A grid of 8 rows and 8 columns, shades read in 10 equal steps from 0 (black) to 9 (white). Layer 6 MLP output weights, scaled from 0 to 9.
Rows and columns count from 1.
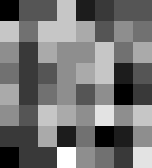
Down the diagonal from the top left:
0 4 6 5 3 8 1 8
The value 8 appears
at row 6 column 6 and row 8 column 8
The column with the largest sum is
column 4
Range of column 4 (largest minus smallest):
8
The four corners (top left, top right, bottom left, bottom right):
0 3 0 8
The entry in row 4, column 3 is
3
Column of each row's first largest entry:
4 1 6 6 1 6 3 4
